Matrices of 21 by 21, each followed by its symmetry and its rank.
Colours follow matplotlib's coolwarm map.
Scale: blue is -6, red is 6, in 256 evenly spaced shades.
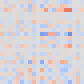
neither, rank three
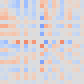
antisymmetric, rank two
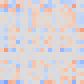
neither, rank three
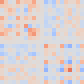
symmetric, rank three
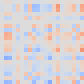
antisymmetric, rank two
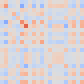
symmetric, rank three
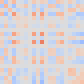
symmetric, rank two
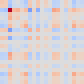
symmetric, rank two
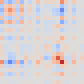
symmetric, rank two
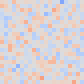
neither, full rank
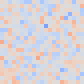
neither, full rank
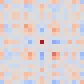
symmetric, rank three
